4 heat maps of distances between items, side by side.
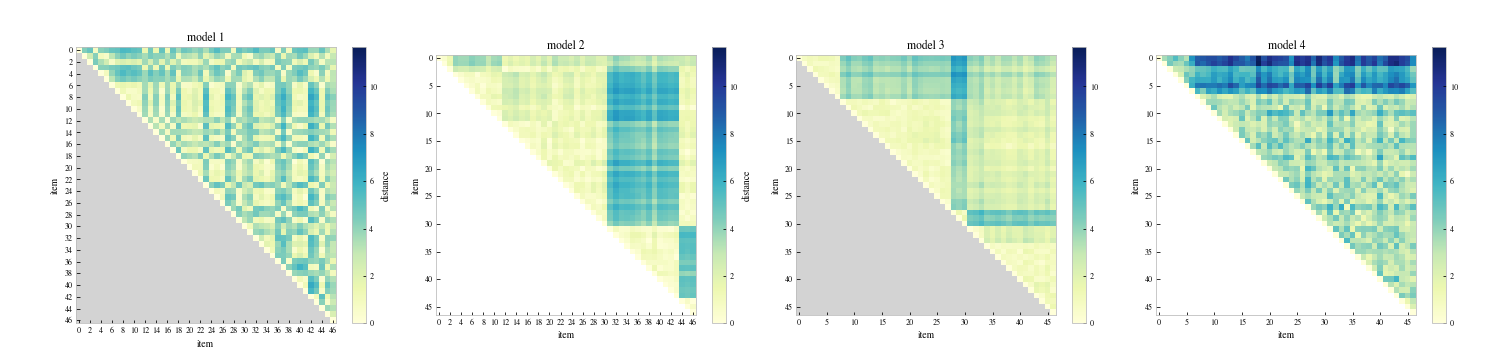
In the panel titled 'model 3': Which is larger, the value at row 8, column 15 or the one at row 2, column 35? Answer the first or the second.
the second
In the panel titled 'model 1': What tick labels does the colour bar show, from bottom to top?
0, 2, 4, 6, 8, 10
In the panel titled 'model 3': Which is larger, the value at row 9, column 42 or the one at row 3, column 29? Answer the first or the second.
the second
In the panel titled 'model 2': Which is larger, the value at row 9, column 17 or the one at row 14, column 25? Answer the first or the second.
the second
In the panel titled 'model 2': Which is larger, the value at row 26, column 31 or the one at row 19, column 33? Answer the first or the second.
the second
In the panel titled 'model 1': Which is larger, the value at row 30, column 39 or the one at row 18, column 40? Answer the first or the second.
the second
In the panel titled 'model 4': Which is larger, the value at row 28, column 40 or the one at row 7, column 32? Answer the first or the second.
the first
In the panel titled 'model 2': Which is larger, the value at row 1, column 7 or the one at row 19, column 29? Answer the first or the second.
the first
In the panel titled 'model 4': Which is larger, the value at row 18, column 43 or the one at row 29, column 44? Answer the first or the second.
the second
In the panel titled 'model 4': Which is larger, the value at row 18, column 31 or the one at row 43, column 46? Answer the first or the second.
the first
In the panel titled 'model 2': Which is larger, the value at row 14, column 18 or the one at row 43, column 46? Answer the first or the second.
the second
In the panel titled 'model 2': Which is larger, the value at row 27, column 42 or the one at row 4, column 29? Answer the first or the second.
the first
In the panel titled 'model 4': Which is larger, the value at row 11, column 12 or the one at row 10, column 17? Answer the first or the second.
the second
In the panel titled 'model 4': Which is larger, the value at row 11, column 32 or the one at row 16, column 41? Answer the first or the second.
the second
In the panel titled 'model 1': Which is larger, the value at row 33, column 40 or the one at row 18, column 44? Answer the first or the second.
the second
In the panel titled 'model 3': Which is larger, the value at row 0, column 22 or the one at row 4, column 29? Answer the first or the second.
the second
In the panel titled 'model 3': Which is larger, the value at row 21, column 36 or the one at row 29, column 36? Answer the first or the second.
the second
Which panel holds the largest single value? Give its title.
model 4
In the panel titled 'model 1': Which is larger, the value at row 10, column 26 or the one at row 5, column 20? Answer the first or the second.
the second
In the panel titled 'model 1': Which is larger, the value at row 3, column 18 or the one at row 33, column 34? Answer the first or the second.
the first
